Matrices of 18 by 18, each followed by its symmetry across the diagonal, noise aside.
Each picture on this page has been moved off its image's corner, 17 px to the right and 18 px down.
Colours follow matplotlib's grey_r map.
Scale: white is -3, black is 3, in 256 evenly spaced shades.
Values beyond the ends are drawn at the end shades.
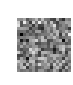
neither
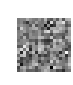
antisymmetric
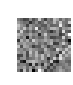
antisymmetric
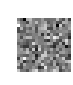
antisymmetric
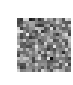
neither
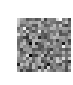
neither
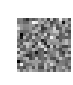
antisymmetric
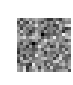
symmetric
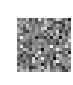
neither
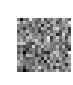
neither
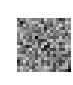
symmetric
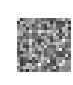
symmetric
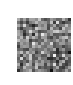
symmetric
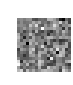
antisymmetric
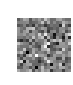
neither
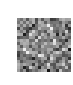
symmetric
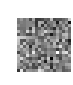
antisymmetric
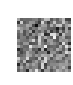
neither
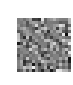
antisymmetric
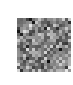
symmetric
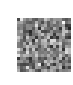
neither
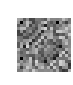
symmetric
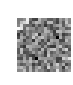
symmetric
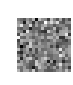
antisymmetric
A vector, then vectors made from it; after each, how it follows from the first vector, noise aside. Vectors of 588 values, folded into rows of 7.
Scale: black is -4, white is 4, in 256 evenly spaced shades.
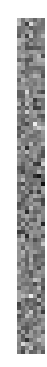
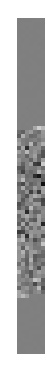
partly zeroed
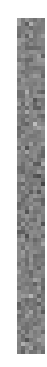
shrunk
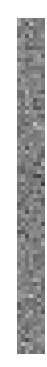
shrunk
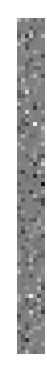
partly zeroed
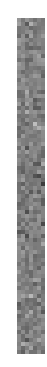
shrunk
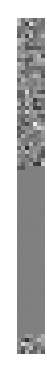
partly zeroed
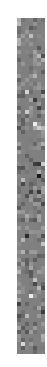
partly zeroed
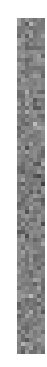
shrunk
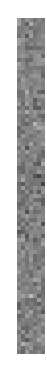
shrunk
